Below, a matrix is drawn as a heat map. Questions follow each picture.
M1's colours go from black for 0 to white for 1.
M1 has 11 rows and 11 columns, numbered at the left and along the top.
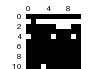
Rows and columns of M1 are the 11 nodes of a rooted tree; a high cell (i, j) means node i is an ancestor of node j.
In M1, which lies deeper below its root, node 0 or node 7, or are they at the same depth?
the same depth
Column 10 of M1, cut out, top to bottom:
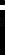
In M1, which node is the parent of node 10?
1
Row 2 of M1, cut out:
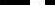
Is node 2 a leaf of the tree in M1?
no
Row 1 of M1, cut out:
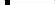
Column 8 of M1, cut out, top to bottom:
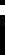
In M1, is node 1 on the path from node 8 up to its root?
yes
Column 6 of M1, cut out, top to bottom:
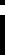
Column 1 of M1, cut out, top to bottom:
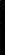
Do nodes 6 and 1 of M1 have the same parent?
no
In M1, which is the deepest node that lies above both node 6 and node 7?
2
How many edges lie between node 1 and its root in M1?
0
